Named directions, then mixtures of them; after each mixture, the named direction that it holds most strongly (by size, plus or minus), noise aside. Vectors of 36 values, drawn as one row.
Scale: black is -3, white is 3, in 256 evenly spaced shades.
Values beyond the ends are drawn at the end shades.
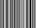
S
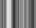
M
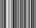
M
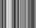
M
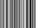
S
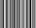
S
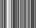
M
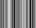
S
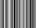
S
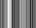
M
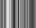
M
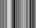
M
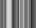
M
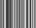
S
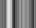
M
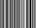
S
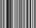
M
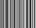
S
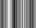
M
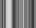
M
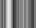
M
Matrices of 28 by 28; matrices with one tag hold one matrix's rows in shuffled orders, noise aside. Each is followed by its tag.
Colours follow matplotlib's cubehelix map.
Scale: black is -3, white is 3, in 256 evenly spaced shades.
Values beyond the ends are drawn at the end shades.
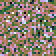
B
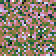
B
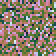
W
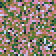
B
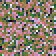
W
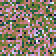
W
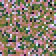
W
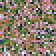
B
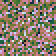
B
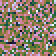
W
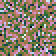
B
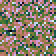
W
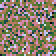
B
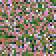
W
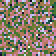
B
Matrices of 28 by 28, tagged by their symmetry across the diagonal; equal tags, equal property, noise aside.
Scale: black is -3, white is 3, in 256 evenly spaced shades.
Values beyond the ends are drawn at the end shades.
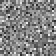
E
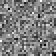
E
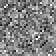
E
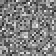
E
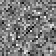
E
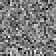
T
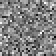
T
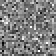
T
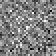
E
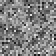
E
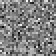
T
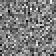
T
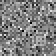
E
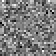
T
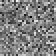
T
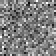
E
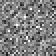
E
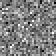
T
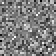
E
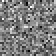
T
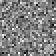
E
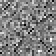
E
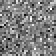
T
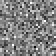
T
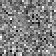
T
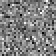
T
